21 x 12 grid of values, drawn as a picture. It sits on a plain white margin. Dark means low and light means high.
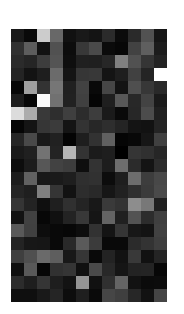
The values are skewed, with a long tail toward high values. Values change most from cell to cell in the top left. Neither half mirrors the other. On average the colour sits 20% of the way up the scale. No regular stripes run through it.
